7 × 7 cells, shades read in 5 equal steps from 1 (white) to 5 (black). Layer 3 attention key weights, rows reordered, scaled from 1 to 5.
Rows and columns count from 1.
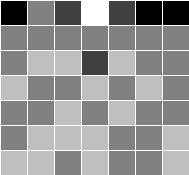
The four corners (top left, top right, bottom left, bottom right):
5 5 2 2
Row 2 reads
3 3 3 3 3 3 3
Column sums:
21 18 19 17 20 22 21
